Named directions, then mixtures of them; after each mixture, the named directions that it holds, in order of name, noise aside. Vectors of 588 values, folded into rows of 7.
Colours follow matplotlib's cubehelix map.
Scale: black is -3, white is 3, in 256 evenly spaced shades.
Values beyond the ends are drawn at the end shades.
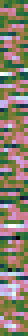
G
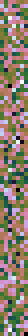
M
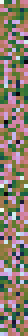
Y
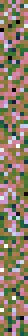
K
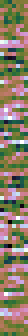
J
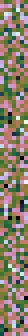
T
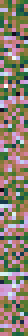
G, Y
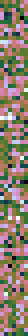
J, T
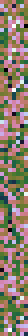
K, M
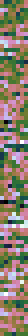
G, J, Y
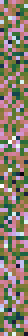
K, M, Y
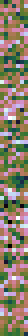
J, M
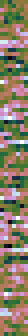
J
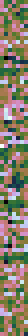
J, M, Y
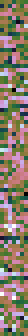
G, K, M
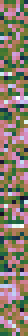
G, T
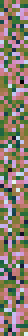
M, Y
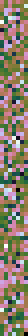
K, M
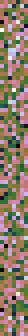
K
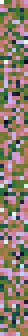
Y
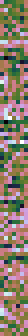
J, Y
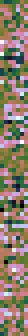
J, T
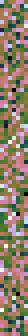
K, Y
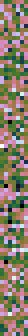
J, M, T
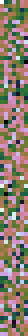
Y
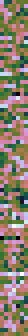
G, T, Y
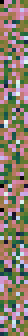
Y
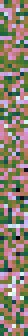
G, M, T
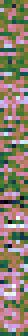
G, J
